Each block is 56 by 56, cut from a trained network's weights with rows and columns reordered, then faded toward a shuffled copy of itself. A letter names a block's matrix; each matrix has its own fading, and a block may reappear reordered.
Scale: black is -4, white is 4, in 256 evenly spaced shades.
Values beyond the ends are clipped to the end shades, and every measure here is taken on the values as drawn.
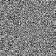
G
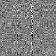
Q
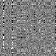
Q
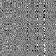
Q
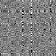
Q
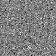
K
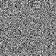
G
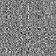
Q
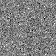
K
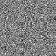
G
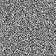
G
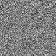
G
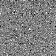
K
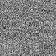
G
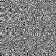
G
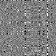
Q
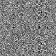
G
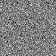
K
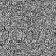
G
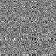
Q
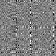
Q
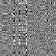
Q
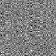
Q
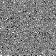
K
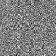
G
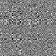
Q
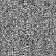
G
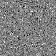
K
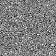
K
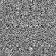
G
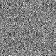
G
